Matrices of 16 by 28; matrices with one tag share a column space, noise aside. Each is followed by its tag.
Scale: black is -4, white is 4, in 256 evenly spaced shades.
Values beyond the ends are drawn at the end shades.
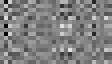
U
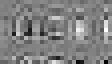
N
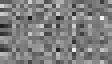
U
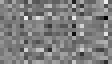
U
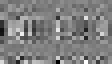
N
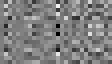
U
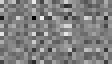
U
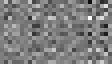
U
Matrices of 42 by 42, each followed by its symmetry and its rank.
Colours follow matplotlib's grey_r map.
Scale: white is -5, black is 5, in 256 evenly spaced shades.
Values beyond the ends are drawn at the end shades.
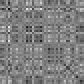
symmetric, rank three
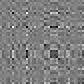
symmetric, rank three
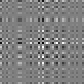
symmetric, rank one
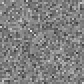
symmetric, full rank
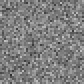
neither, full rank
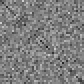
symmetric, full rank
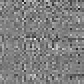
neither, rank five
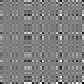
neither, rank one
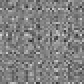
neither, rank five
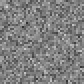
symmetric, full rank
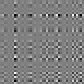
symmetric, rank one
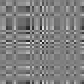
symmetric, rank one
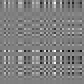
neither, rank one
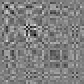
symmetric, rank three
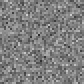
neither, full rank
